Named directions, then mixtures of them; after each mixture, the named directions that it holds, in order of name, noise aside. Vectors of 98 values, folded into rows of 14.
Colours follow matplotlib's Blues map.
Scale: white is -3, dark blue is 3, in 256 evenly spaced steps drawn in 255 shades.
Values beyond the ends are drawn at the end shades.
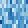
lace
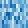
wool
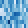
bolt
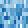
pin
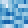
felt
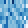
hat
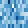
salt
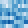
felt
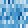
hat, pin, salt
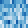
lace, pin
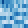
bolt, felt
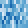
bolt, wool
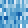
bolt, hat, pin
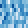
lace, salt, wool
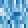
bolt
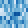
bolt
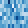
salt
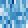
bolt, hat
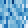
hat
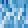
felt, pin, wool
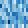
bolt, felt, hat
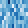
salt, wool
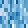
bolt, lace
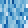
hat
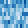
pin, salt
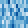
pin, salt, wool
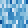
lace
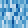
wool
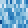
lace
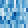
bolt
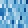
bolt, lace, wool
